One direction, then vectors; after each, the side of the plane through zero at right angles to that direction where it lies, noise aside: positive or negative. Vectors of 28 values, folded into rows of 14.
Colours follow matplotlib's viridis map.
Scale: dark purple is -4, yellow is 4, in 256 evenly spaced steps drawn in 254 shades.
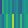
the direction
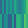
positive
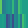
negative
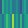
positive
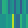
positive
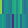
negative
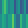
positive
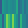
positive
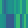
negative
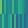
negative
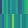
positive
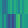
negative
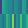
positive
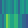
positive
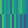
negative
